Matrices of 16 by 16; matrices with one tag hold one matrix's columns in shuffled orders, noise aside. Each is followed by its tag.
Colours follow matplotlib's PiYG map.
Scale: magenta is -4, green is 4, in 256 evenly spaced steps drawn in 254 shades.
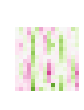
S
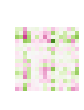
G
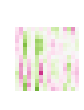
S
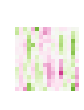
S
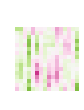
S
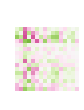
G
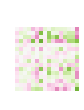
G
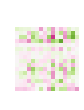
G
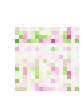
G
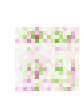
G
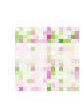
G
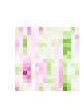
S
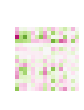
G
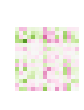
G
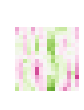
S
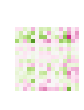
G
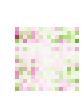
G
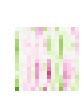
S
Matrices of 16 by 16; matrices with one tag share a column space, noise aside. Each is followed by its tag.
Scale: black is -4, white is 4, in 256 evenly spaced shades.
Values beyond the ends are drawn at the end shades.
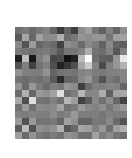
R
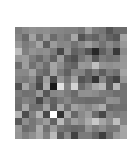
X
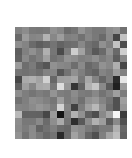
X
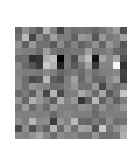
R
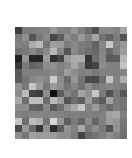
R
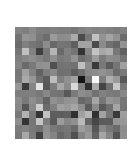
X
